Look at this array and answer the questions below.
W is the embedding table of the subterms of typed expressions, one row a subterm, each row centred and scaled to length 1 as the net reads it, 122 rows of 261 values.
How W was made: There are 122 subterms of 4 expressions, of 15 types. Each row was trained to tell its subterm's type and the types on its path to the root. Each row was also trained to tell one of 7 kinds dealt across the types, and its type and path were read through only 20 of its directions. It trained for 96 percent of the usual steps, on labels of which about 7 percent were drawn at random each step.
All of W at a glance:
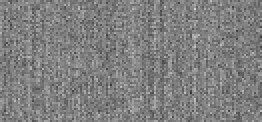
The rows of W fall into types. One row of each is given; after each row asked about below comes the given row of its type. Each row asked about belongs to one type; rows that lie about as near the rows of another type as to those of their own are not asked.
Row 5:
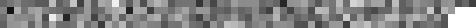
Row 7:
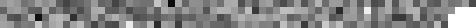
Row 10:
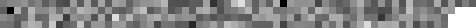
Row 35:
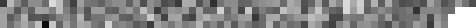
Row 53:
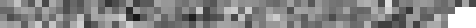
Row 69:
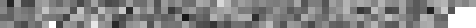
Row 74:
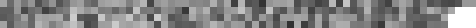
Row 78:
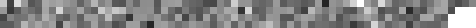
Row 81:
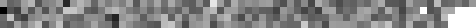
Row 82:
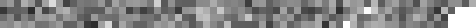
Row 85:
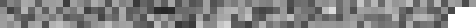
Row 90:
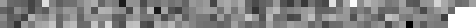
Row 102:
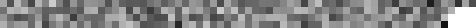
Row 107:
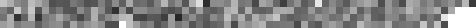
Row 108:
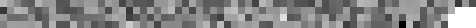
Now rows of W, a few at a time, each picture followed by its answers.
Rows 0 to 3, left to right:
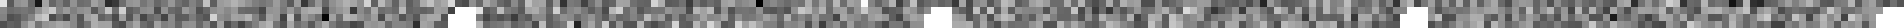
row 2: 108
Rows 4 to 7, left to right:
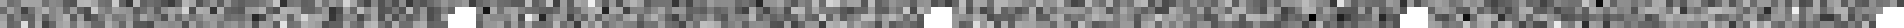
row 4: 102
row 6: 78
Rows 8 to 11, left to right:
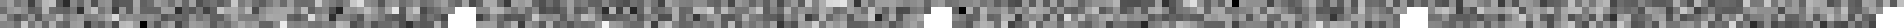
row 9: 69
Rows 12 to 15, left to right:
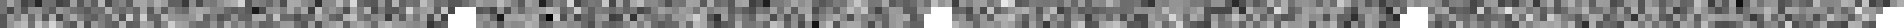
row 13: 7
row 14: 7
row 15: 74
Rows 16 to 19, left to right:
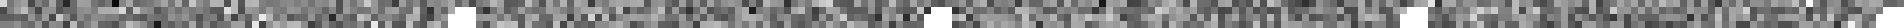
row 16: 81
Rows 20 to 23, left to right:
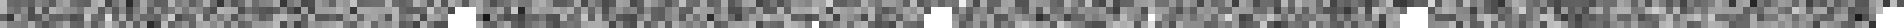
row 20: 85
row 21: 85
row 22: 35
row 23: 102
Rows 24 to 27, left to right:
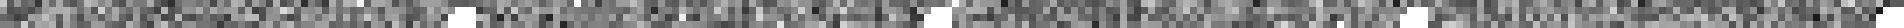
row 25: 10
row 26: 85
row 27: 108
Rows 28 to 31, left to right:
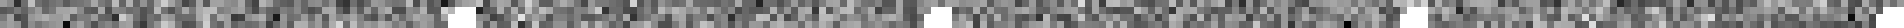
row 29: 102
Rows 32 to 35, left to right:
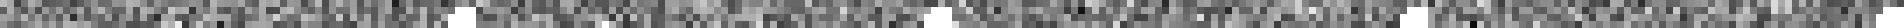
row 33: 74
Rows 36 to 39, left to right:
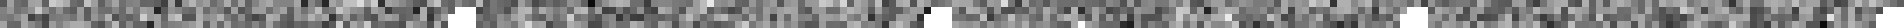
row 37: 82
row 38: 107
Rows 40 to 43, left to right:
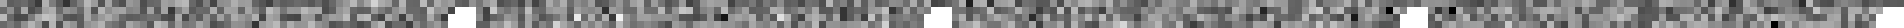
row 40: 108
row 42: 82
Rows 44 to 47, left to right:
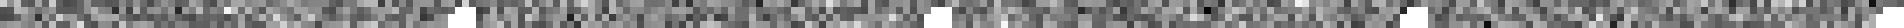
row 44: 53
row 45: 5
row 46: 82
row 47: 35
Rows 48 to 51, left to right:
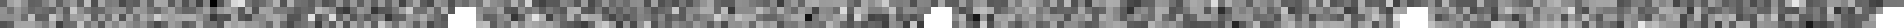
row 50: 10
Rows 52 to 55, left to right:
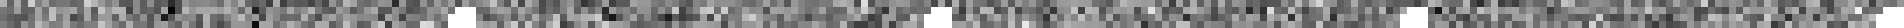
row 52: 102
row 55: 53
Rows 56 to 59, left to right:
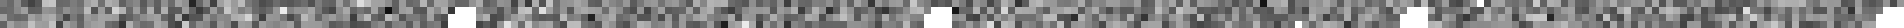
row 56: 108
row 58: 81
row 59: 69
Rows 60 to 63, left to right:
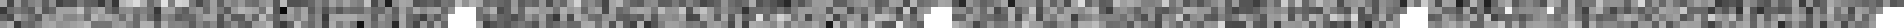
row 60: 7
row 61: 102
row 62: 69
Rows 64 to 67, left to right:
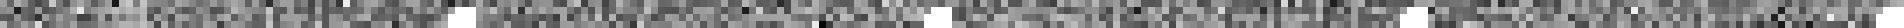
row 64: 81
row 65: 85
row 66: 7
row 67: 74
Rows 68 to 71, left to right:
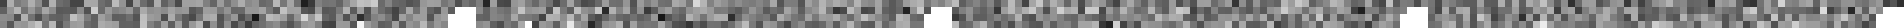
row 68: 53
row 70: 81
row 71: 5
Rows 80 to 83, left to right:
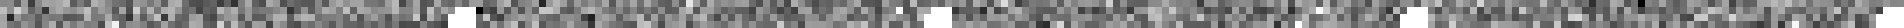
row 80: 78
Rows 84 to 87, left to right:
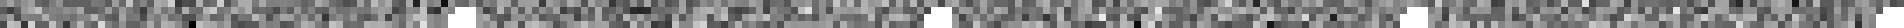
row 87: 35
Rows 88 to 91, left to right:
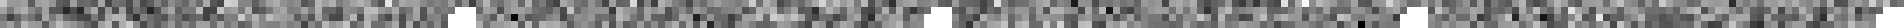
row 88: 85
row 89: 53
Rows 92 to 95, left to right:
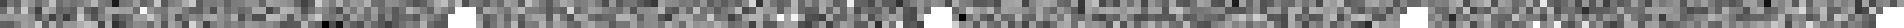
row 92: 78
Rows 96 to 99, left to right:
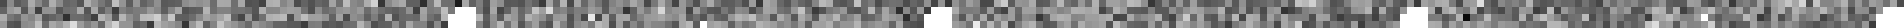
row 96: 74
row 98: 78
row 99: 107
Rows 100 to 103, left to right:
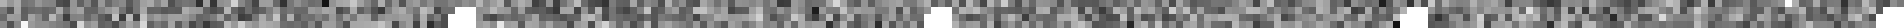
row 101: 85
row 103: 78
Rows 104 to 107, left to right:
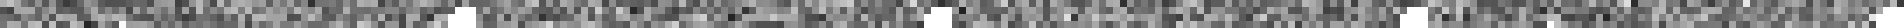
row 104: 53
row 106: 78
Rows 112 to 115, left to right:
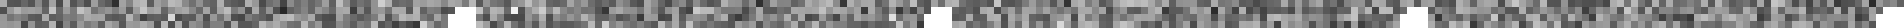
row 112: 53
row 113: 69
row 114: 90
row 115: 102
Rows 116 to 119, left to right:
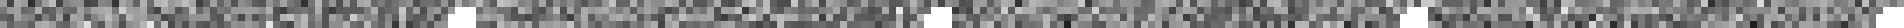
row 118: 81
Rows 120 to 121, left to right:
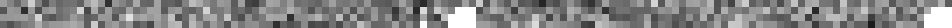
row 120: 74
